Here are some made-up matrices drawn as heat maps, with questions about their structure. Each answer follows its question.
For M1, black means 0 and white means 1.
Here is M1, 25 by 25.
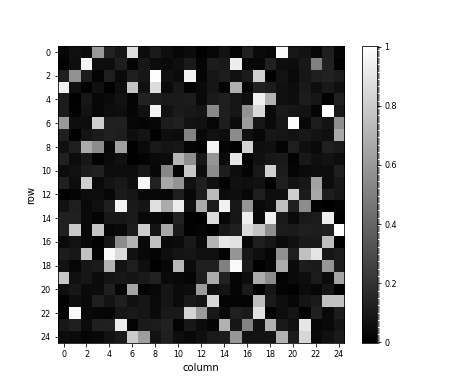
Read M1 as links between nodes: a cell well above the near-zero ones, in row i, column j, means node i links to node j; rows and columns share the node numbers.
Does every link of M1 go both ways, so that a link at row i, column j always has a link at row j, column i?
yes
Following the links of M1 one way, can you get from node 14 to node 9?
yes
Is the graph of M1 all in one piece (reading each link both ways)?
yes
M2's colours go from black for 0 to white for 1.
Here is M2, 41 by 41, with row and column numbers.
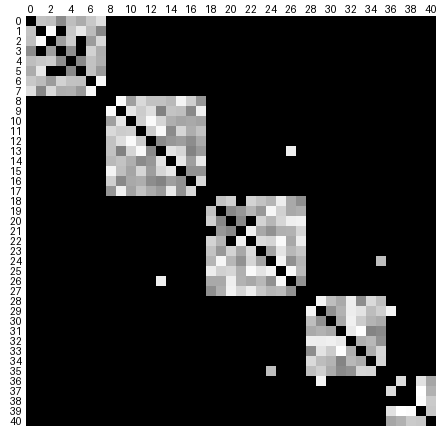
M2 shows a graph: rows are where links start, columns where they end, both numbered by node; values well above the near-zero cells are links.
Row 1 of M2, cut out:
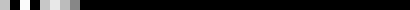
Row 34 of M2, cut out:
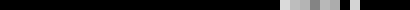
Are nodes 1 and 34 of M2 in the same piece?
no
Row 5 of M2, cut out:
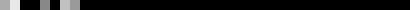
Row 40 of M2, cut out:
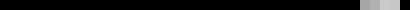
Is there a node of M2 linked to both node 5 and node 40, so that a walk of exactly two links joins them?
no
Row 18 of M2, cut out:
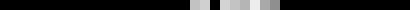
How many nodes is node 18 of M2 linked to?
8
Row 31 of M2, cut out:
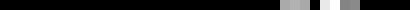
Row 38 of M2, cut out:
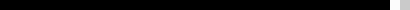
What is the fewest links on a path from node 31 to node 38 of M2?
4
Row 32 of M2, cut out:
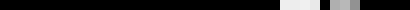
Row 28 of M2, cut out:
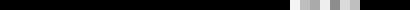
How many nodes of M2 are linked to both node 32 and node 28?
6
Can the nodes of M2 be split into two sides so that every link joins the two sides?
no
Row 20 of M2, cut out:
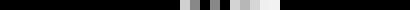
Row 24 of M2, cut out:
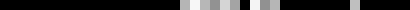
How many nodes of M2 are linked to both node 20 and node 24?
7
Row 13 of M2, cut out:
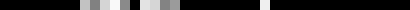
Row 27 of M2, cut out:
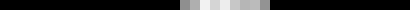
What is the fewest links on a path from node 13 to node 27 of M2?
2
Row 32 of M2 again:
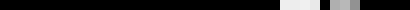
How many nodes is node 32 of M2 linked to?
7
